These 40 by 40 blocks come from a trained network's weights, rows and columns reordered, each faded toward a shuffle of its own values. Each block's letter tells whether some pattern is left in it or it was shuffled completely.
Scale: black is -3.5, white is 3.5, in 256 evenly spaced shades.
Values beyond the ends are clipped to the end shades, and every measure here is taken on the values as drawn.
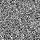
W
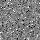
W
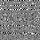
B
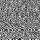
B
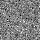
W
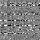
B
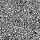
W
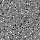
W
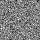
W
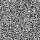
W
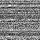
B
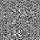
B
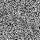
W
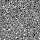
W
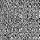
B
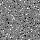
W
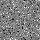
W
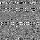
B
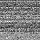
B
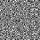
B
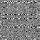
B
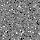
W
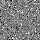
W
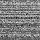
B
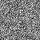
W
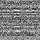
B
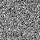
W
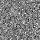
W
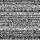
B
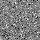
W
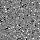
W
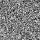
W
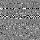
B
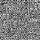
B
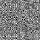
B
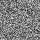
W
